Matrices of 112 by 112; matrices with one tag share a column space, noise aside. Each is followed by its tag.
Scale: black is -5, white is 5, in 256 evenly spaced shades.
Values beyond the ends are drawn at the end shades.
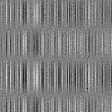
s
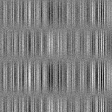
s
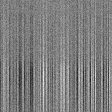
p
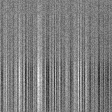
p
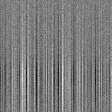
p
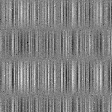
s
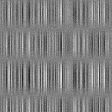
s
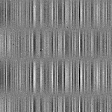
s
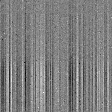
p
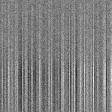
p
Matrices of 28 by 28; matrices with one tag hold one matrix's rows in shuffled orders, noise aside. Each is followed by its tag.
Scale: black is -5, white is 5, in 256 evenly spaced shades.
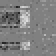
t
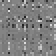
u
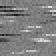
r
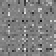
u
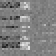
t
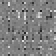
u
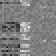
t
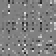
u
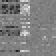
t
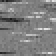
r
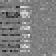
t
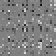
u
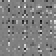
u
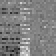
t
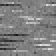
r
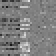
t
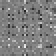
u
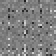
u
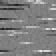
r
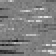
r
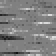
r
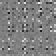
u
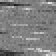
r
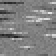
r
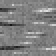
r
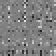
u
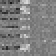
t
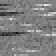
r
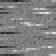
r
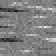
r
